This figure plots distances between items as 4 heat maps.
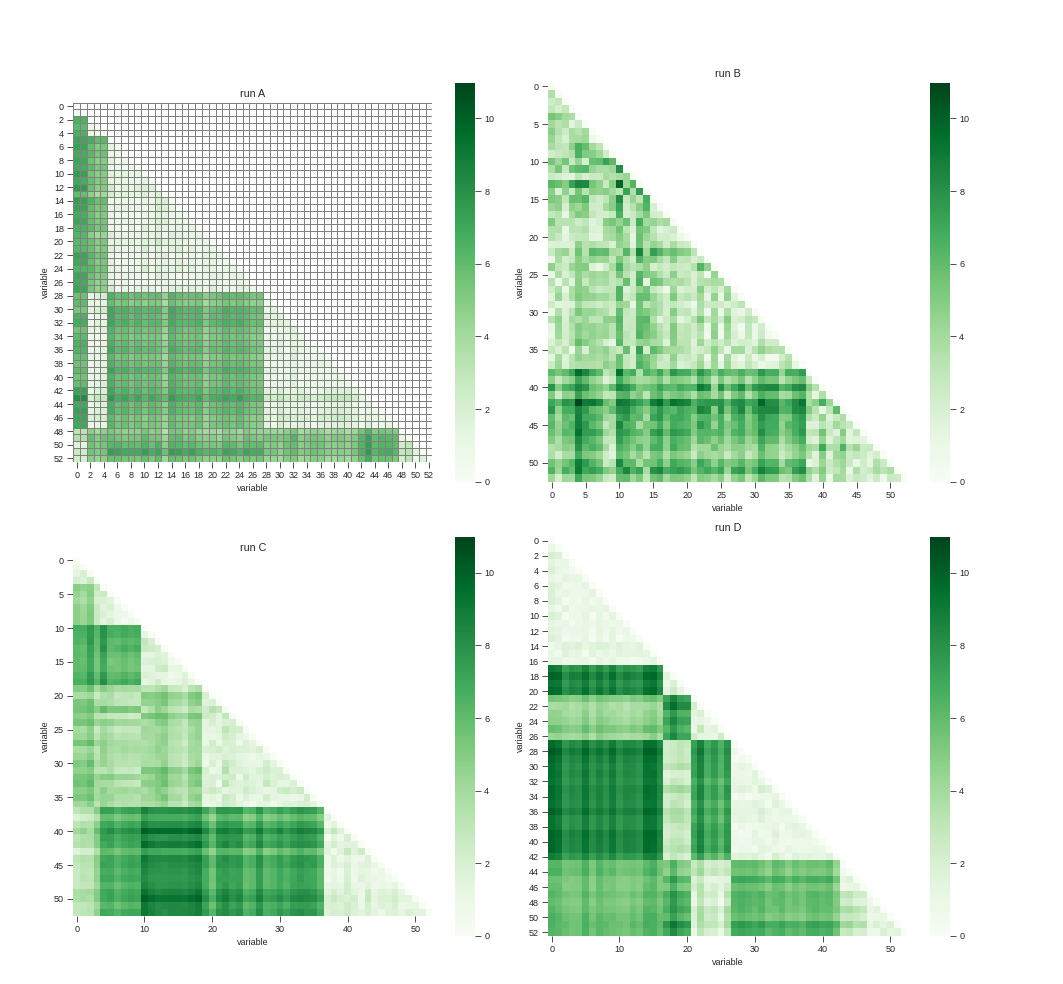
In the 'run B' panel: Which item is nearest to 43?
40
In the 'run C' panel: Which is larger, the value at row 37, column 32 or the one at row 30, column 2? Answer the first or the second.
the first
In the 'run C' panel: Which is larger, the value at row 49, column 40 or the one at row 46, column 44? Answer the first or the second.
the first
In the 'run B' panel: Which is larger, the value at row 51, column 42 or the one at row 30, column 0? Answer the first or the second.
the first
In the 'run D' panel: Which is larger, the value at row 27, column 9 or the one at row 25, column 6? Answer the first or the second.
the first
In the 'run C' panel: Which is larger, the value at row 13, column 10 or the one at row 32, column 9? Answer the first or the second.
the second
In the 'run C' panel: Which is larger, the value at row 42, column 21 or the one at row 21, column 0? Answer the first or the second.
the first
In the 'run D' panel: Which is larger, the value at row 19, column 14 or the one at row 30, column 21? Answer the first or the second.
the first
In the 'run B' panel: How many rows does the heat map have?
53
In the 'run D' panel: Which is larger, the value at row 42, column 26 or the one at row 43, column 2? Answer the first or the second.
the first
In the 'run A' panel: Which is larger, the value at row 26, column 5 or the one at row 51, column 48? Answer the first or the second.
the second
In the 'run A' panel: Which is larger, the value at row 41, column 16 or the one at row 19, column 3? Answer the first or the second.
the first
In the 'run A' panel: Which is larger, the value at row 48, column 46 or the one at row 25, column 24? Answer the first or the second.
the first
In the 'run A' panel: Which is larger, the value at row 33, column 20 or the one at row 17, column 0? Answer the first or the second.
the second
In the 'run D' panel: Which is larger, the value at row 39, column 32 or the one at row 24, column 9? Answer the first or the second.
the second
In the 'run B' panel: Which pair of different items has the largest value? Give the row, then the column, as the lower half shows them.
42, 4
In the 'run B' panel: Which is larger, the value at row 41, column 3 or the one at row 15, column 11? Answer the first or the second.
the first
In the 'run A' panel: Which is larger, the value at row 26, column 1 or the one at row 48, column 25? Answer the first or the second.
the first
